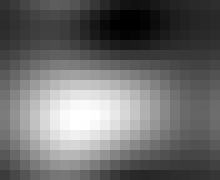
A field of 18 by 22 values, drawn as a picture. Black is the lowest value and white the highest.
Ninth with the highest average: centre. Average level on the scale: 40%. Calmest part: top right.
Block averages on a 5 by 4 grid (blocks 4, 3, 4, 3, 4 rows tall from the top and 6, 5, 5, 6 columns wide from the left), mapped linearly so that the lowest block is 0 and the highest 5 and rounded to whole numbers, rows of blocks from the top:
1 1 0 1 | 2 2 1 1 | 3 4 3 2 | 4 5 4 2 | 2 3 2 1
